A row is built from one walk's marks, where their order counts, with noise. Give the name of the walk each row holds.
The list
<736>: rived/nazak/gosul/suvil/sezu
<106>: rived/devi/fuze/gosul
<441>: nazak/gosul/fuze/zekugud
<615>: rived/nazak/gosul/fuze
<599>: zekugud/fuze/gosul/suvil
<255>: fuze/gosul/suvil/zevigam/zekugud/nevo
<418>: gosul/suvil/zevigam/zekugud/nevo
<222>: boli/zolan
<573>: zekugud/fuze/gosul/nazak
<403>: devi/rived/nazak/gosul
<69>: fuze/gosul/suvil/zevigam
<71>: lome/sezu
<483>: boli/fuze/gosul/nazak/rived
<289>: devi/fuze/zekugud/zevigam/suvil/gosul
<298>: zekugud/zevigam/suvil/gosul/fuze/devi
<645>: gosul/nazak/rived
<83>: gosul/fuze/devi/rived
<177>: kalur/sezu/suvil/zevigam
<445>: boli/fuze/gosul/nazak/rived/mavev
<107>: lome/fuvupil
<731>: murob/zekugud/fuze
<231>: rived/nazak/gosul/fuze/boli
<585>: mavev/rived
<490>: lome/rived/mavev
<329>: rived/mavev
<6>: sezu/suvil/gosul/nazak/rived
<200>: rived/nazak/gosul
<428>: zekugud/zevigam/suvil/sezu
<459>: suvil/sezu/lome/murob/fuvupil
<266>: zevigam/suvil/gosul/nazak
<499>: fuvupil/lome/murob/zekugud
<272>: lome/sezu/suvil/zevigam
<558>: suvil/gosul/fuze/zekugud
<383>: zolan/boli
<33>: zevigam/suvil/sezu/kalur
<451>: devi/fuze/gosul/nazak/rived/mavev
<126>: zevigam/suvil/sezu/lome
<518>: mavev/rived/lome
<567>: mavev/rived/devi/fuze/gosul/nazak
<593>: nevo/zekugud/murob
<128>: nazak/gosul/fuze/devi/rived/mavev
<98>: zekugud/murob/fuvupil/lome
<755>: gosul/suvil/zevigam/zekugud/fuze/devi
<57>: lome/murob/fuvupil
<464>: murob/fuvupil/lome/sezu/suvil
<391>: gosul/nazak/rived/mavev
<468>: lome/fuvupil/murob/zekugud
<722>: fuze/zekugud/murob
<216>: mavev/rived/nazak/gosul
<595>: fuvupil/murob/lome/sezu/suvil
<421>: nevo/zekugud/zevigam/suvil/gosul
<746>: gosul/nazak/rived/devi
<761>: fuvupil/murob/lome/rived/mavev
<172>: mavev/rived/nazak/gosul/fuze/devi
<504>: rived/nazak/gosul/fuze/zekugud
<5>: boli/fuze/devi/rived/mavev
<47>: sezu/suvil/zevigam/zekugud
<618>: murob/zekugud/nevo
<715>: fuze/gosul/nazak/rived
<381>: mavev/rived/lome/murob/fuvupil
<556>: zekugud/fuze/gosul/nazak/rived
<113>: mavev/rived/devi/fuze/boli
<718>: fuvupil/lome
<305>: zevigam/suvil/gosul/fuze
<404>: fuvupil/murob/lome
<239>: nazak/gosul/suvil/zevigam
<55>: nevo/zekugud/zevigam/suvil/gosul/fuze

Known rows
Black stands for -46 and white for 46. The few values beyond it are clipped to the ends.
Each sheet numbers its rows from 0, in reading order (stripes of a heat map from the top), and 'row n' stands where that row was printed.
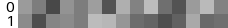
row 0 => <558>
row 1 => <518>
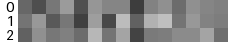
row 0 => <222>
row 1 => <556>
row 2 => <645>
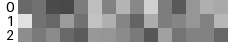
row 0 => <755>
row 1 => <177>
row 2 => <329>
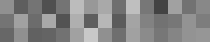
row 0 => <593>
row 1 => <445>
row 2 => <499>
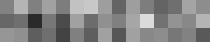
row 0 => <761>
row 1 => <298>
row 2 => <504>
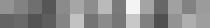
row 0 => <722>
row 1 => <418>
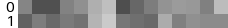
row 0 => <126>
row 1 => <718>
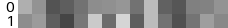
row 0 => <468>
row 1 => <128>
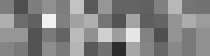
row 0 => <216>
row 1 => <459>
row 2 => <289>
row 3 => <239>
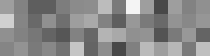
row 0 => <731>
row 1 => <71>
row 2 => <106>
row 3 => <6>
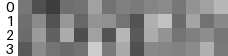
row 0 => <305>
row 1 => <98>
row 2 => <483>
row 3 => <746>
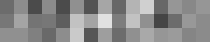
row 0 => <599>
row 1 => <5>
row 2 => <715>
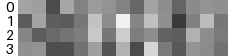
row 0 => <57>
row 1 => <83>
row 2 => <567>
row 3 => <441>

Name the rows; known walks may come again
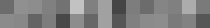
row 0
<391>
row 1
<615>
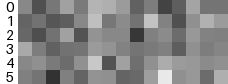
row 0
<381>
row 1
<418>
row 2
<222>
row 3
<107>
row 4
<715>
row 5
<428>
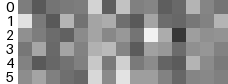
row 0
<172>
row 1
<272>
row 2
<618>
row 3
<404>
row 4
<567>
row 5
<451>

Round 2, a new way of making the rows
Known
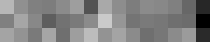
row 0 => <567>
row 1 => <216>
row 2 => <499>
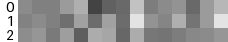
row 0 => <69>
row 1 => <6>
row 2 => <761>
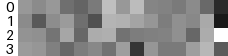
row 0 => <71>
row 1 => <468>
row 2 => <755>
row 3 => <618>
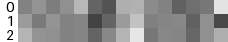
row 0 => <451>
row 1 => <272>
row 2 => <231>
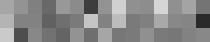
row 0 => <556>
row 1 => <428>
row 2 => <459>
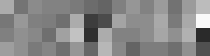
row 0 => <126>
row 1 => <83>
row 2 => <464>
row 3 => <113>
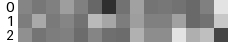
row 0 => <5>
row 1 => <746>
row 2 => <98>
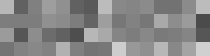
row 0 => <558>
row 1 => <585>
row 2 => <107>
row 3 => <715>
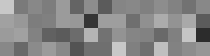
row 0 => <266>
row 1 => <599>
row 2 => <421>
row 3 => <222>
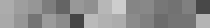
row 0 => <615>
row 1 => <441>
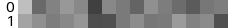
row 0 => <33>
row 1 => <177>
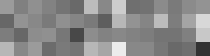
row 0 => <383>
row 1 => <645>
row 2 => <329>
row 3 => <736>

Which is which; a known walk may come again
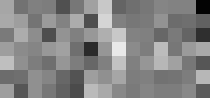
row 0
<381>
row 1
<172>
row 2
<403>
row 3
<483>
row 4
<573>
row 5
<490>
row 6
<107>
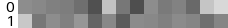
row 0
<418>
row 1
<266>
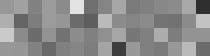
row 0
<595>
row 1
<558>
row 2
<298>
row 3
<618>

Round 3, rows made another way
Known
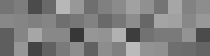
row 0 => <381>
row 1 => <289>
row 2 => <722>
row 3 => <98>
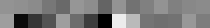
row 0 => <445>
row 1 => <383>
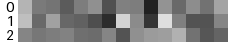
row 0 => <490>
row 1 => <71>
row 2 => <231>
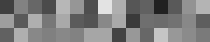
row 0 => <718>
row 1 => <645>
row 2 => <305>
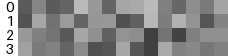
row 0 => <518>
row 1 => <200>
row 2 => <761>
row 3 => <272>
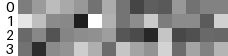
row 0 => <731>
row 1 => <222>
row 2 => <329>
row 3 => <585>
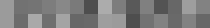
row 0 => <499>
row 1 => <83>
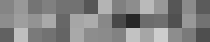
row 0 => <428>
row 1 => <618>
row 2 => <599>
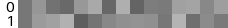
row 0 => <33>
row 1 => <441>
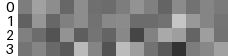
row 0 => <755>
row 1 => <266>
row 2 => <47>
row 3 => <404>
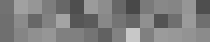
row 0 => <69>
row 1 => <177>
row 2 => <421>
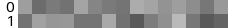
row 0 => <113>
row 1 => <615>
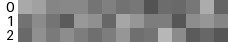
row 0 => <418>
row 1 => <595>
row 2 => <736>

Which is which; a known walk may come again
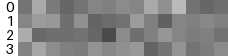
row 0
<298>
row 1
<755>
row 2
<468>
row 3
<128>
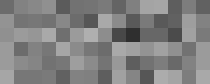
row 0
<504>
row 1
<499>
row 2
<618>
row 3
<113>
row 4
<5>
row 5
<403>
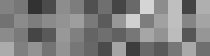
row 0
<107>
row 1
<216>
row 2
<57>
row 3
<391>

